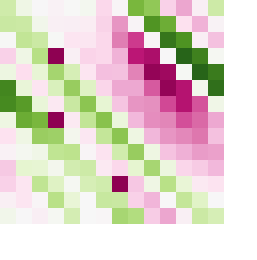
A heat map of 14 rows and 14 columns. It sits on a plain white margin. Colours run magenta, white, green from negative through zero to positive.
The values follow a bell shape. The ninth with the lowest average is the middle right. On average the colour sits 50% of the way up the scale. There are three isolated cells, each far lower than the cells round it. The grain runs diagonally down to the right.
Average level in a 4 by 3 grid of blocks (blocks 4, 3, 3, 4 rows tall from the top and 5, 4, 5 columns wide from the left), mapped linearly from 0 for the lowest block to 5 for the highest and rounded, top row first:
314
521
440
333
